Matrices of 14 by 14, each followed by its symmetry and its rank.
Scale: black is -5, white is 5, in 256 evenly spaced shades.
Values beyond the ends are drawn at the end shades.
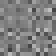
antisymmetric, rank two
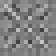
symmetric, rank three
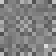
symmetric, rank three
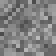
symmetric, full rank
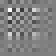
symmetric, rank one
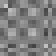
symmetric, rank two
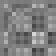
symmetric, rank two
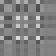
symmetric, rank one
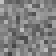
neither, full rank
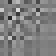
antisymmetric, rank two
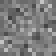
symmetric, full rank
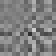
antisymmetric, rank two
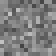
neither, full rank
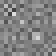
symmetric, rank three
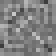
symmetric, full rank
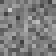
neither, full rank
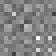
symmetric, rank three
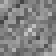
symmetric, full rank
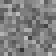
neither, full rank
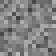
symmetric, full rank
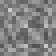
symmetric, rank three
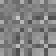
symmetric, rank two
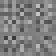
antisymmetric, rank two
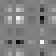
symmetric, rank one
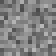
neither, full rank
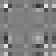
symmetric, rank one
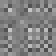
symmetric, rank two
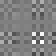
symmetric, rank one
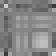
symmetric, rank two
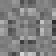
antisymmetric, rank two
